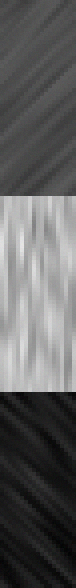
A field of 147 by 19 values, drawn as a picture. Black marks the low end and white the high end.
It is made of 3 by 1 panels. Panel 1,1: low, slanting up to the right, faint in contrast. Panel 2,1: high, streaked downward. Panel 3,1: very low, slanting down to the right, faint in contrast.
